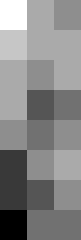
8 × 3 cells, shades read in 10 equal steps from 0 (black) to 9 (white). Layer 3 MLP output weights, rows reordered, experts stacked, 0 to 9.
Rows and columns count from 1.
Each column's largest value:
9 6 6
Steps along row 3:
down up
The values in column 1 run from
0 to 9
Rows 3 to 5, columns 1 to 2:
6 5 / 6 3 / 5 4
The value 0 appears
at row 8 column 1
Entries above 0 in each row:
3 3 3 3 3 3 3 2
